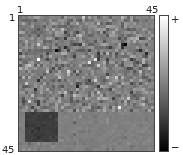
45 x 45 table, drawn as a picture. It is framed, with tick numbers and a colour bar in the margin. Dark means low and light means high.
Odd patch: lower, in the bottom left. Seam: horizontal, 70% of the way down, the bottom part calmer. Ninth with the lowest average: bottom left. Odd rows or columns: none.
